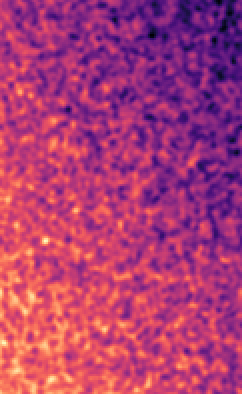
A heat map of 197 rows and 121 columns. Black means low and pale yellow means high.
Values rise toward the bottom left. The field is mottled with small blotches. The histogram is bell-shaped. The top right is the ninth with the lowest average. No lone cell stands out from its neighbours. The bottom left is the ninth with the highest average. Neither half mirrors the other. There are no regular stripes.
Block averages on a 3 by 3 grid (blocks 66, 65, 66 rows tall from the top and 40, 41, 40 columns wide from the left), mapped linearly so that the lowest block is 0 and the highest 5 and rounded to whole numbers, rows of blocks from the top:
210 / 431 / 543
